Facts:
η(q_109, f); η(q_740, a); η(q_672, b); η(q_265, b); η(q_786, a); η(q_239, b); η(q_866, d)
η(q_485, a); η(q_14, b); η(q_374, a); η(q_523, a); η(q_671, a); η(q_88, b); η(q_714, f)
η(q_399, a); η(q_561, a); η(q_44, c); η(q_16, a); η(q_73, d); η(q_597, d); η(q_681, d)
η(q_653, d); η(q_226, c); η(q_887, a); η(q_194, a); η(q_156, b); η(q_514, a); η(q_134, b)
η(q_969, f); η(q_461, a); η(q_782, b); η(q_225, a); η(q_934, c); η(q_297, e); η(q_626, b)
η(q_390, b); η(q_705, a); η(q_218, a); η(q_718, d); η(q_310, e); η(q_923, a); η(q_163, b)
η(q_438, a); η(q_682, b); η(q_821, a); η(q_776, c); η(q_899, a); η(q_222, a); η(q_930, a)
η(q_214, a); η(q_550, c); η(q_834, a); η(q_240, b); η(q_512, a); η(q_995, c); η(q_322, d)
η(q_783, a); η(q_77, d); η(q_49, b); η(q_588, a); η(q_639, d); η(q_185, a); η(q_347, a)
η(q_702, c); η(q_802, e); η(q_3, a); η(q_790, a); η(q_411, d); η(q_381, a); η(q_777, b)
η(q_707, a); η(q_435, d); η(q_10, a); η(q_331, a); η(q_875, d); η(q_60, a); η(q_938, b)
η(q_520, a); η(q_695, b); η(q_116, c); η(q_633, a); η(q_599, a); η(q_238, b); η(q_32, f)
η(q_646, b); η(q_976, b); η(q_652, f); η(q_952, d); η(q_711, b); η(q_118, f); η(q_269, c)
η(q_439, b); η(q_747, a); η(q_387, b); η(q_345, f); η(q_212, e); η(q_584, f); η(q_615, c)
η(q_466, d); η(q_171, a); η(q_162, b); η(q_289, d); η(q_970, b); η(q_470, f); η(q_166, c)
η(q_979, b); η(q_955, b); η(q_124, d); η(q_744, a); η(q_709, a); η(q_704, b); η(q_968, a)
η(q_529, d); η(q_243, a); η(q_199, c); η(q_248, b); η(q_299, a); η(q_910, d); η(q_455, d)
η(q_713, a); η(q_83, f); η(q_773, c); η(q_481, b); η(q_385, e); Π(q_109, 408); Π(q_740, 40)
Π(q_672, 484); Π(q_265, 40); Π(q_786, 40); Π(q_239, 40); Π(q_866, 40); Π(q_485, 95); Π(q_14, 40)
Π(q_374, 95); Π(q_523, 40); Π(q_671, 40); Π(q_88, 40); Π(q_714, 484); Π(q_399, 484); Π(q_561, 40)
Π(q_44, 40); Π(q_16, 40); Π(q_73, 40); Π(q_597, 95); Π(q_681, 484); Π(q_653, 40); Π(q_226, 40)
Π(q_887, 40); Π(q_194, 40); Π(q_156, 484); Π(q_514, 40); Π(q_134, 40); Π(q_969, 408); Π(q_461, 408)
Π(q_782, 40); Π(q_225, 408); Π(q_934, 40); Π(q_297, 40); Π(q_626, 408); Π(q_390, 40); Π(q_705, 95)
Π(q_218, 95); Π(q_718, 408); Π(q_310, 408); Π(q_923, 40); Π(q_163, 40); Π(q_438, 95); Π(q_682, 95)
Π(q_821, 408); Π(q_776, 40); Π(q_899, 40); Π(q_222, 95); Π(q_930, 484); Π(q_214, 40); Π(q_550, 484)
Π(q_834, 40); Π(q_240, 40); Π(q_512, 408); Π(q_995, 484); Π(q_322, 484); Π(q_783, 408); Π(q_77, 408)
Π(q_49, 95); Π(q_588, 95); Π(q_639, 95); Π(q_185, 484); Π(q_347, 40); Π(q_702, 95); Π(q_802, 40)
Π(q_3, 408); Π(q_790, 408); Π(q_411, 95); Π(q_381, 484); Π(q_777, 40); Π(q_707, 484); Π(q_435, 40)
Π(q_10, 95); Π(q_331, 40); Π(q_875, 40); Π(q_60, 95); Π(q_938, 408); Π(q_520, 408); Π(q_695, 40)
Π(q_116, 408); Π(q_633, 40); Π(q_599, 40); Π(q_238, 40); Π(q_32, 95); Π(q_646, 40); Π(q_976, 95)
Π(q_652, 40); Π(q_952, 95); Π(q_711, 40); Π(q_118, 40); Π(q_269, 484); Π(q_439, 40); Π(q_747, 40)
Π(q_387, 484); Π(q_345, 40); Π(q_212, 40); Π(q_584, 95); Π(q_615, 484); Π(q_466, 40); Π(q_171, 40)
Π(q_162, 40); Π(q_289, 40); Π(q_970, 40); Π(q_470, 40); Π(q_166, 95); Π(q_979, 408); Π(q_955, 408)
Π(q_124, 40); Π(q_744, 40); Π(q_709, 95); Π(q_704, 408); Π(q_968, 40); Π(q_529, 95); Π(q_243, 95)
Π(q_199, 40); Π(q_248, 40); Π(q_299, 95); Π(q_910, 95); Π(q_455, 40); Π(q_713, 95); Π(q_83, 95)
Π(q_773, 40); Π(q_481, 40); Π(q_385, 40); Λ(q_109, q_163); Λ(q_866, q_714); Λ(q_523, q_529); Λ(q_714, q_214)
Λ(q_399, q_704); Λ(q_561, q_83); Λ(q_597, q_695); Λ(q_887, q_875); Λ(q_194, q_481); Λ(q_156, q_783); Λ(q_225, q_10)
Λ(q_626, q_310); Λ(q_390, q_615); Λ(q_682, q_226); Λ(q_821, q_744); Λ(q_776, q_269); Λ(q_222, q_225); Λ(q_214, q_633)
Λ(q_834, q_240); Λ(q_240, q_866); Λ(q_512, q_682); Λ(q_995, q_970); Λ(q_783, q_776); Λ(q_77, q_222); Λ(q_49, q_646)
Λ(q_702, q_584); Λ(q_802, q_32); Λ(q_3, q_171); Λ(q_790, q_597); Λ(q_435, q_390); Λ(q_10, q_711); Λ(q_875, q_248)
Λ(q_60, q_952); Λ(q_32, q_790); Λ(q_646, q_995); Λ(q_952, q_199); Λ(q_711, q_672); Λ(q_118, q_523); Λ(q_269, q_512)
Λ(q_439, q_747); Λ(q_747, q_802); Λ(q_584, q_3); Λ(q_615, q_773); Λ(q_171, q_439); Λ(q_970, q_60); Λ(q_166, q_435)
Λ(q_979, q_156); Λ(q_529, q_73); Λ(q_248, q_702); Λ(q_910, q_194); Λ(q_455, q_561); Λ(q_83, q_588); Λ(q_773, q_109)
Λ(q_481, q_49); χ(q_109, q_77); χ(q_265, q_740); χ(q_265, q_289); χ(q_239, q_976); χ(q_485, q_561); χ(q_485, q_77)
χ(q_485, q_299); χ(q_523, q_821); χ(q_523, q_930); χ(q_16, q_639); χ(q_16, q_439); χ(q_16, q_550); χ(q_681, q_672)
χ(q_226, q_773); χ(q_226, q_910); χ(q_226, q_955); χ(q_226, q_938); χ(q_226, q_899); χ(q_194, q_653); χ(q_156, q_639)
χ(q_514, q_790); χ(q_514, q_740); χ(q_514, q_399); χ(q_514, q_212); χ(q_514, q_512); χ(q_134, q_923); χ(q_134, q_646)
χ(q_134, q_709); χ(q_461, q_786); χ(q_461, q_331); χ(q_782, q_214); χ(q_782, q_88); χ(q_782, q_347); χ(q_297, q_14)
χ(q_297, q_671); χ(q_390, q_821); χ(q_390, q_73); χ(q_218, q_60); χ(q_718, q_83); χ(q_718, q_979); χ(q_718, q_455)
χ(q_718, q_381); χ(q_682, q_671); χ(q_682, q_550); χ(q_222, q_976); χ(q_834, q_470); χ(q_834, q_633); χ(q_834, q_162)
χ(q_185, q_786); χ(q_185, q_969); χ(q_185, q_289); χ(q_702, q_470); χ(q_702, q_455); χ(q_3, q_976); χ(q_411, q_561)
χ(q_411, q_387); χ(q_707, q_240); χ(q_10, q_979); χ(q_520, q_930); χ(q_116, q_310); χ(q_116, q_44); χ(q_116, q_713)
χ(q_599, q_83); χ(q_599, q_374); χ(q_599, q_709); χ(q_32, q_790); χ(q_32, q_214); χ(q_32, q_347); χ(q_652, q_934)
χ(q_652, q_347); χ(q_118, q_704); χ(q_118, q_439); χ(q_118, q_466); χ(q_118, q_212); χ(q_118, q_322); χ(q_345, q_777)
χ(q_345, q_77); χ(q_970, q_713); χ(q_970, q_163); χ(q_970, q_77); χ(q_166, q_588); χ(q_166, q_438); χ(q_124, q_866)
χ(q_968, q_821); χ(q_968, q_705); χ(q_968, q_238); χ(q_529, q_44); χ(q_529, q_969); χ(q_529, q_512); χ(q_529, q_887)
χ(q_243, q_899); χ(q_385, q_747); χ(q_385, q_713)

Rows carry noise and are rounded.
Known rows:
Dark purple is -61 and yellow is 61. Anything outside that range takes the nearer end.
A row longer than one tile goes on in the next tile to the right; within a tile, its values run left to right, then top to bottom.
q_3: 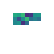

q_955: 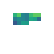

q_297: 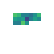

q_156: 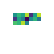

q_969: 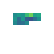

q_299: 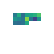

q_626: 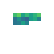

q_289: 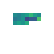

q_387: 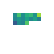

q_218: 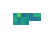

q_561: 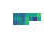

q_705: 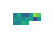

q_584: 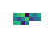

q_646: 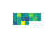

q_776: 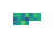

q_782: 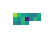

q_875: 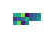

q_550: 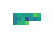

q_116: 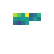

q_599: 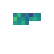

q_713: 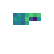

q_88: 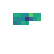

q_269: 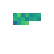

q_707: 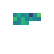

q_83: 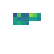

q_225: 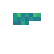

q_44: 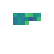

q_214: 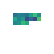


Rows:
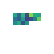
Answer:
q_439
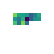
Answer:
q_118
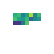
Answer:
q_163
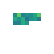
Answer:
q_714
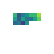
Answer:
q_802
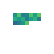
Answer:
q_672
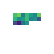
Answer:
q_109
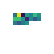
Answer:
q_952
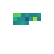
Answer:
q_134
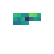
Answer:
q_704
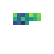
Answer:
q_695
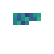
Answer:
q_171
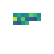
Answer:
q_512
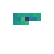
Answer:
q_322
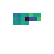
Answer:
q_212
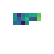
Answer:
q_747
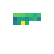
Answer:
q_481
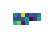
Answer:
q_887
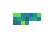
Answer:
q_390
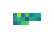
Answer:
q_995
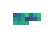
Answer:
q_399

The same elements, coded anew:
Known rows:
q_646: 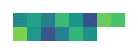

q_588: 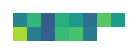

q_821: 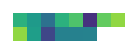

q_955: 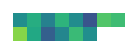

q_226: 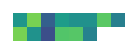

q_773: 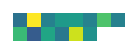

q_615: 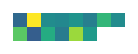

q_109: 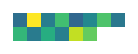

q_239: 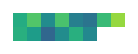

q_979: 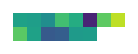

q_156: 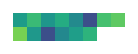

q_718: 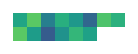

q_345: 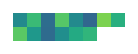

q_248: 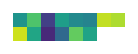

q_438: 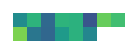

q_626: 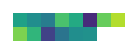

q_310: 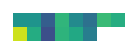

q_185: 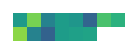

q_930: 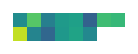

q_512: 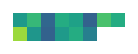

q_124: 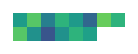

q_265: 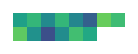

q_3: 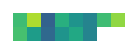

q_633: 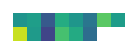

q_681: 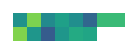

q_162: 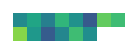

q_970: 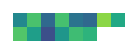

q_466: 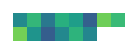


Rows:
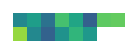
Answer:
q_83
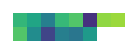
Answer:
q_834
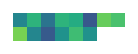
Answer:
q_639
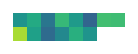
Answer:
q_969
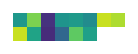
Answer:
q_875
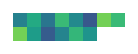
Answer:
q_777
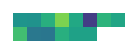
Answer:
q_32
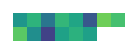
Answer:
q_529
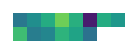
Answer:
q_597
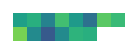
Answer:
q_652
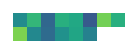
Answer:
q_561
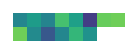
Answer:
q_49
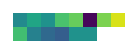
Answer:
q_910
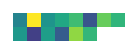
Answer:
q_166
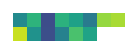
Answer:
q_584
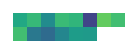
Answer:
q_194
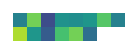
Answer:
q_199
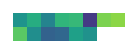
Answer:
q_455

